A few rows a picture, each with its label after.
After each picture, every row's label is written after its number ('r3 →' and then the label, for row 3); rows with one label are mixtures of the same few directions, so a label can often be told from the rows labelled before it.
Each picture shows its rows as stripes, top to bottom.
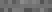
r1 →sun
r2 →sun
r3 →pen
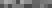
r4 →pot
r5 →pen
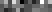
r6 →sun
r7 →pen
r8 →pot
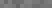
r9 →pen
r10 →pot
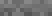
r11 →pen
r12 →pot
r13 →pot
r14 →pen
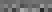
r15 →pot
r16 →sun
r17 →sun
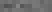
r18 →sun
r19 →pot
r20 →pen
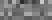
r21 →sun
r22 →pot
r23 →pen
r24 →pen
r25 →pen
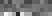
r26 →pen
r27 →pot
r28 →sun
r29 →pot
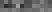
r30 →pen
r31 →pot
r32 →sun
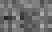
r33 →sun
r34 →pen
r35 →sun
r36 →sun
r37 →pot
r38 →pen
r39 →sun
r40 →pen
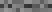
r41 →pen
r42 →pen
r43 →pot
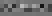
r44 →pot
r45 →sun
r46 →pen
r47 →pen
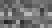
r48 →pot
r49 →pen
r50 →sun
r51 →pen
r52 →pen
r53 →pot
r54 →sun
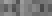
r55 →pot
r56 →sun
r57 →sun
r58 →pot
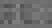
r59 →pen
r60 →pot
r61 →sun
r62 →pot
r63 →pot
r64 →pen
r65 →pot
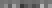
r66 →sun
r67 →sun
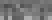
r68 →sun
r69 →pot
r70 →sun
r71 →pen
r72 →pen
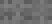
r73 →pen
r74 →pot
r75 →pen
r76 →pot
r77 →pen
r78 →sun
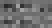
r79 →pot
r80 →pot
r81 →sun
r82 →sun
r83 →pen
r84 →pot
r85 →sun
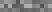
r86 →pot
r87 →pen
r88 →sun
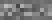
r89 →pen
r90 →pot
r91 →sun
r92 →pen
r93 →pot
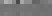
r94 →pot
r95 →sun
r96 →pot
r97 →pot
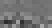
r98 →pot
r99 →pen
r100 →sun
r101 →pot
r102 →pen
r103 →pot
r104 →sun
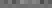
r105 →sun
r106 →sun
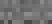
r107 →sun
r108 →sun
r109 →pot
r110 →pen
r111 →pen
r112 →pen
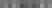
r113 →sun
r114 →sun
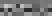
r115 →sun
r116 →pot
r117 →pen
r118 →pen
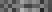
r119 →sun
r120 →pen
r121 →sun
